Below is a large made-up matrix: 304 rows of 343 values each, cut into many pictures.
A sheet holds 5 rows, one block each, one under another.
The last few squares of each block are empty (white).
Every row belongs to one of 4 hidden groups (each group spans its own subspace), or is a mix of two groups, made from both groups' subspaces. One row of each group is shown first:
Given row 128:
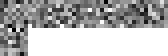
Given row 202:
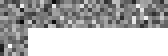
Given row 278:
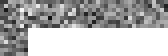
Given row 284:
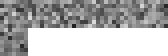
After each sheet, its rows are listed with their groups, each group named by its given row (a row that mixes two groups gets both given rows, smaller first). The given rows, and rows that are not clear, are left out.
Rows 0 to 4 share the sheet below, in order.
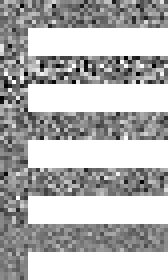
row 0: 202
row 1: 278
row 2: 284
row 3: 128
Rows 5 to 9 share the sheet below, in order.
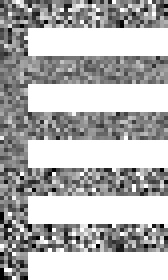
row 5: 128 and 202
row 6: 278
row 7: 284
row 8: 202
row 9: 202
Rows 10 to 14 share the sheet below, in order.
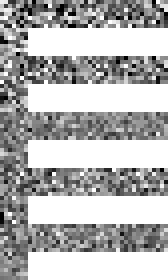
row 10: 278
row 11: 278 and 284
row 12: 278
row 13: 202
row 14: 284
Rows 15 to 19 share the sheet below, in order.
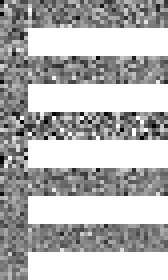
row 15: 128
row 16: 284
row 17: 202
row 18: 284
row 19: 128
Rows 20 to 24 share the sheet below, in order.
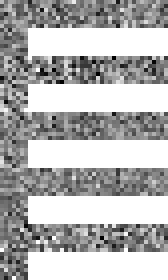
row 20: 284
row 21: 202
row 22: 202
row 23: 202 and 278
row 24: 202 and 284
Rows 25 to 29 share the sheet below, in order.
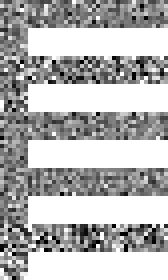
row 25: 202 and 284
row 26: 202
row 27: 284
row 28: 128 and 284
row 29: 202 and 284
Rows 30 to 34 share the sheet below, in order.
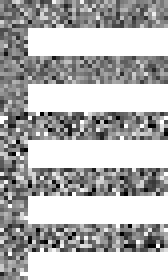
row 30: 202
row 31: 202
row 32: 128
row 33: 284
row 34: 278 and 284
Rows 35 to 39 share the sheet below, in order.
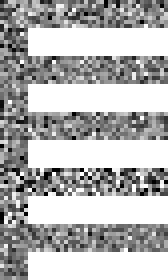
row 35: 278
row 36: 202
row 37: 284
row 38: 202
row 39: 278 and 284
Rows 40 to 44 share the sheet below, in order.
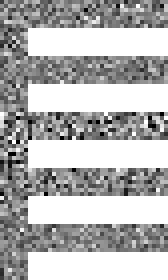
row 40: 278
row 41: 128
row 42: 128
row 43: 278 and 284
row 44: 202
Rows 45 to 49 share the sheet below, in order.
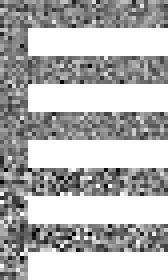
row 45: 284
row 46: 128
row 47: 202
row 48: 128 and 284
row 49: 128 and 278
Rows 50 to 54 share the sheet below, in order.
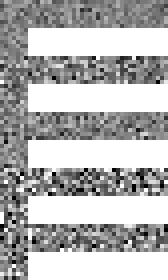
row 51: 284
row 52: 278
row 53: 202
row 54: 128 and 278
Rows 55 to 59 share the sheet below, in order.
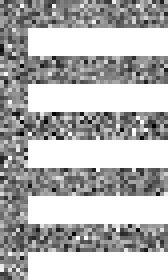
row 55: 202
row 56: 202 and 278
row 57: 202
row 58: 284
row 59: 278
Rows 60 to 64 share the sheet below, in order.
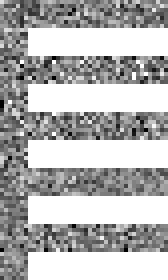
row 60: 278
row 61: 202
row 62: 202
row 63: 278
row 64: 284
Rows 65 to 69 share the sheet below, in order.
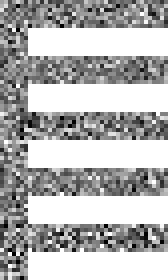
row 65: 128
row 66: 128
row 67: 278
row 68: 128 and 202
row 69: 128
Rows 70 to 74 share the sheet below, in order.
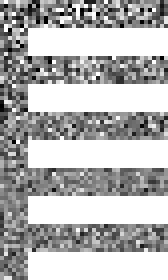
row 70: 128 and 278
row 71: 202
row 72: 128
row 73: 202 and 284
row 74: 128 and 278
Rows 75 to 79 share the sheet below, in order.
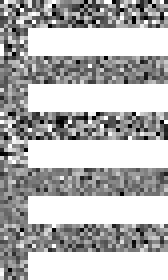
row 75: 202
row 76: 128 and 284
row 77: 278 and 284
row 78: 128
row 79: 202
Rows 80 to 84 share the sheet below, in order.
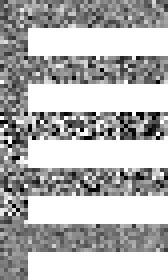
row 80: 278
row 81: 284
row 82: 284
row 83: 278
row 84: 284
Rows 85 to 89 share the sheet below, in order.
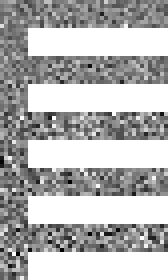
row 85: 284
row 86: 128
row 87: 202
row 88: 202 and 278
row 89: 128
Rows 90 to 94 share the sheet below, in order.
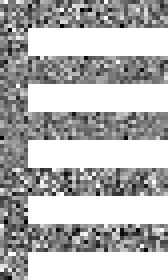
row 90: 128
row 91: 128
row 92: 284
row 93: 202
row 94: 128 and 278
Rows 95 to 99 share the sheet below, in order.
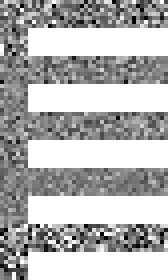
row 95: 202
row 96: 284
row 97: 128 and 278
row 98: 128
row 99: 128
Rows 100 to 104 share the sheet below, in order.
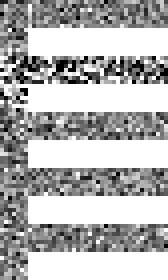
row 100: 128
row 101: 278
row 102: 278
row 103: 128 and 278
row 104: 128 and 284
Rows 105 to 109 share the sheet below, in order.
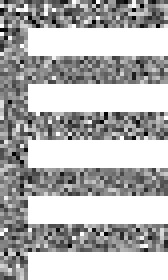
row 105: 284
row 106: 202
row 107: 128 and 278
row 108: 278
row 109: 128 and 278
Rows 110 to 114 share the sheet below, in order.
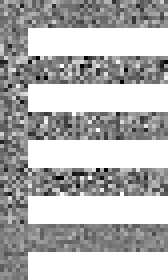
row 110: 202
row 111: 128
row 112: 202 and 284
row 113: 128 and 284
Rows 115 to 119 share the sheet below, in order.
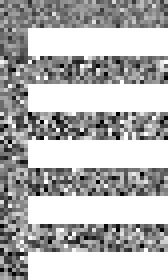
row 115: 202 and 284
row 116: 128
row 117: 284
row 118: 128 and 284
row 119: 278
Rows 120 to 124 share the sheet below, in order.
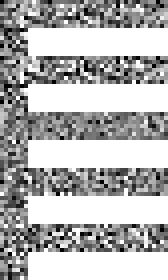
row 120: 278
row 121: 278
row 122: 128
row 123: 128 and 284
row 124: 128
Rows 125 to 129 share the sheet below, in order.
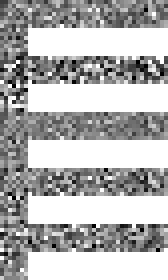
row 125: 128 and 202
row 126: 128 and 278
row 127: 128
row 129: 284
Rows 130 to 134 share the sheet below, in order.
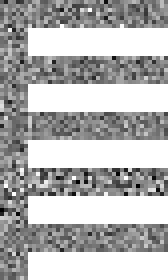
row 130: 128
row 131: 202
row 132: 128
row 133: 278
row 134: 128
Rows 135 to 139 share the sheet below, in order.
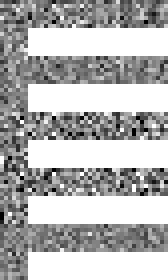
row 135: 202 and 284
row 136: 128 and 284
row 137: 202
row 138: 202
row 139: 128
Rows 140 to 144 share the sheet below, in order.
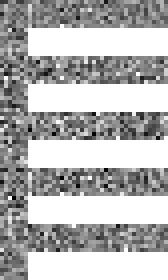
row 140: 128
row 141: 278
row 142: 284
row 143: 128
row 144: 284
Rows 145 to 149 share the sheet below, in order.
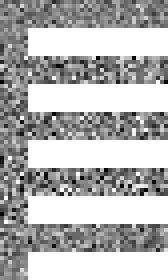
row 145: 202
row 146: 284
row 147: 202
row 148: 202 and 278
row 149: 284
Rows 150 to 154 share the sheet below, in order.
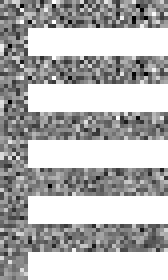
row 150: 202
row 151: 202
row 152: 278
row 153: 128 and 278
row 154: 284
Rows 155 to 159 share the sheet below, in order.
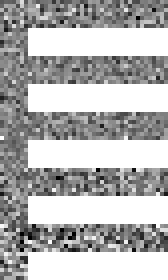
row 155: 278
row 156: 278
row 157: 284
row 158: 284
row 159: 278
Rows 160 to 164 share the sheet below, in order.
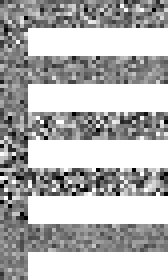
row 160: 278
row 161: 284
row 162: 278 and 284
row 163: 284
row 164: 202 and 278
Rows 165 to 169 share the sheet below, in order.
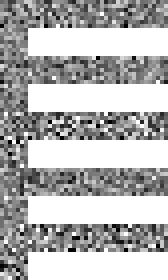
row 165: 284
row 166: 284
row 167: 128
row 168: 278
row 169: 278
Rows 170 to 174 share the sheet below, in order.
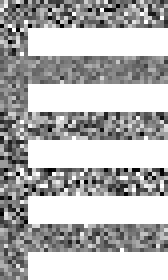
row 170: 128
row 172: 278
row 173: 202 and 278
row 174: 128 and 278
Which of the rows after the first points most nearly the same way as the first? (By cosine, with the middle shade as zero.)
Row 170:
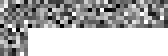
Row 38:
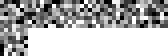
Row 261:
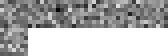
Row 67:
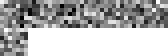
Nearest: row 38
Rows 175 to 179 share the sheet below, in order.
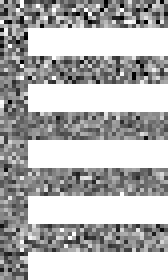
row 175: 202 and 278
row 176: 202
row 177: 278
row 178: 128 and 278
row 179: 278
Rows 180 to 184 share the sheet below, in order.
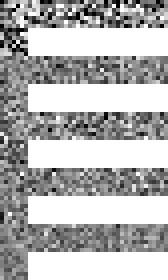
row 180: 278
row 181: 284
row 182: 278
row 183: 202
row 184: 202 and 284
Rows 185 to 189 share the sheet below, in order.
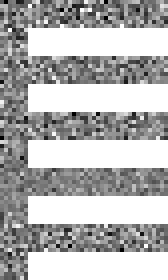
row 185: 128
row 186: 202 and 284
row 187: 284
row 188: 202
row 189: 128 and 202
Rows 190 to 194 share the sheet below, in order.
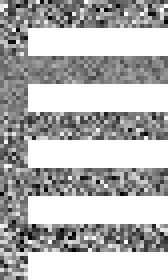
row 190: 128
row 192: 278
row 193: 128 and 284
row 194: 278
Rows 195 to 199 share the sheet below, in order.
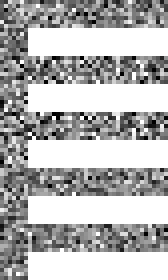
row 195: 278
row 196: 202
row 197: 202 and 278
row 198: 128 and 278
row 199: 128 and 202
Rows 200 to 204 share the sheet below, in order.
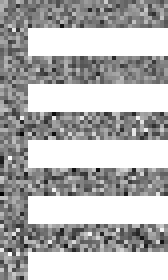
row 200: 128
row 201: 202
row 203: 284
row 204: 128 and 278
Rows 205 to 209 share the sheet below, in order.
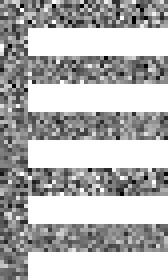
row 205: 202
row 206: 128 and 278
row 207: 284
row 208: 128 and 202
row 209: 278
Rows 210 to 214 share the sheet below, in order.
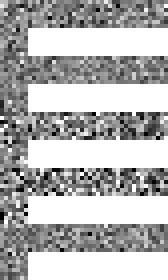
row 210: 128 and 202
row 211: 202
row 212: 284
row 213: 202
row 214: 128
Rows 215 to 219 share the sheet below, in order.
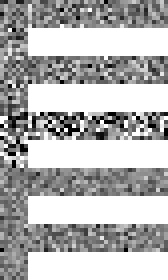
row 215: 128
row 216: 128
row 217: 128
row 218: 128 and 278
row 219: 284
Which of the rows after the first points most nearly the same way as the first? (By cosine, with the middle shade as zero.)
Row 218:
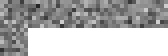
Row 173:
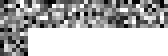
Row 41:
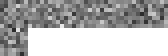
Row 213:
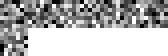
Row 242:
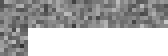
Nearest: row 213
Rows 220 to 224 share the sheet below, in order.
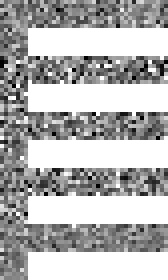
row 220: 284
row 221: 128
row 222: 284
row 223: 202 and 278
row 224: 284
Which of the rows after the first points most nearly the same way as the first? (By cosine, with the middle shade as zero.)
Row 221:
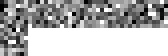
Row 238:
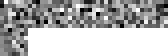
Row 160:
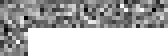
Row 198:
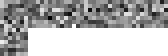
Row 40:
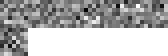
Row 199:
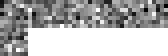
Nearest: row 199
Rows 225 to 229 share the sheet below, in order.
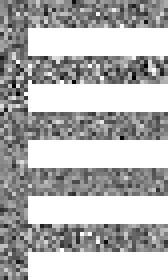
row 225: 128 and 284
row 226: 128 and 202
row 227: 128 and 284
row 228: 278
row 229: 128 and 202
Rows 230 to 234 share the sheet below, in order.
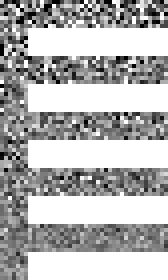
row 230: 202
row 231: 284
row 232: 278
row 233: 128
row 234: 128
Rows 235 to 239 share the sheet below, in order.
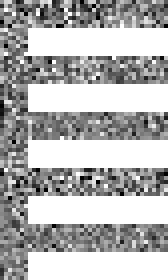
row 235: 202 and 284
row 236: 202
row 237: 128
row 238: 128
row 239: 202
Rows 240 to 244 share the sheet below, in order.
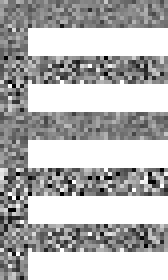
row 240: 128
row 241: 128
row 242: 128 and 284
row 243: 128
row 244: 128
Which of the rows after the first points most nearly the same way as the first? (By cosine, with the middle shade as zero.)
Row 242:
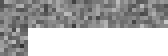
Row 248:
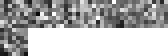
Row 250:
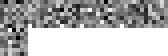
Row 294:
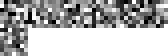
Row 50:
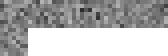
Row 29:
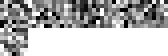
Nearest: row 50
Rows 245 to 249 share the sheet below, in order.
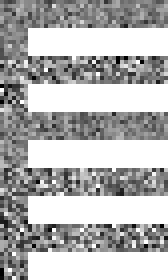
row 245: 202 and 284
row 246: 278 and 284
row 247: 202
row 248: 202
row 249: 202
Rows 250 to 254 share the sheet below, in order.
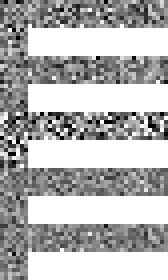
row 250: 128
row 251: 284
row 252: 128
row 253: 128
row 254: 128
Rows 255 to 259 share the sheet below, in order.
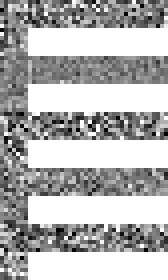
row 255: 128 and 284
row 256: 128
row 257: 128 and 278
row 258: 278
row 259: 278
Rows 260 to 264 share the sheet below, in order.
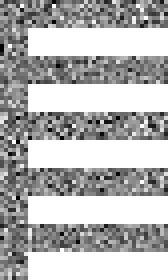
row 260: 202
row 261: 278 and 284
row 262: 128
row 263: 128
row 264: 128
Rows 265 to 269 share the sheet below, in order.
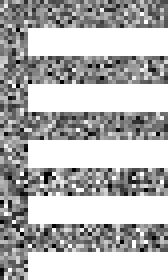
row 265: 128
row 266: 128
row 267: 278
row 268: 202 and 284
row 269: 202
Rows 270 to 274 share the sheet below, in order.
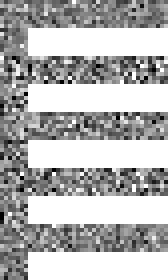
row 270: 284
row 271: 128 and 202
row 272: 278
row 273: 202
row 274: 202
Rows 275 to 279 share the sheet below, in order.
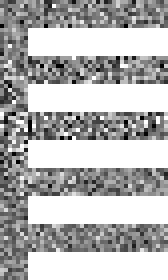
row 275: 202 and 284
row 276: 278 and 284
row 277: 128 and 284
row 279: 202 and 284
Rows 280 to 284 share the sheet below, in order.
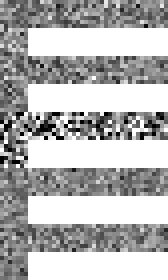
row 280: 278
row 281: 278 and 284
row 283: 284
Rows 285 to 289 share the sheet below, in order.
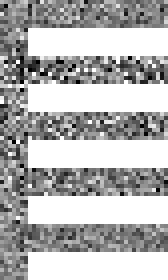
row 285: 128
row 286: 278
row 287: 128
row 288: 128 and 278
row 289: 278
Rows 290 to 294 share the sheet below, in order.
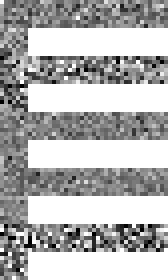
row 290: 128 and 278
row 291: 278
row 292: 202
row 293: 278
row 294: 128 and 284
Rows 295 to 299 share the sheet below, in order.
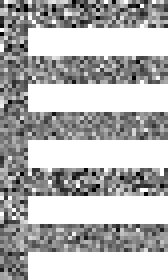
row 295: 202 and 284
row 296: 202 and 284
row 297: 202
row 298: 202 and 278
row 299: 278
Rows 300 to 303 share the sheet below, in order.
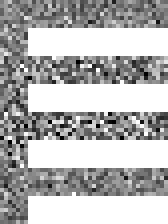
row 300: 202 and 278
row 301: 128 and 202
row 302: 128
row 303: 278
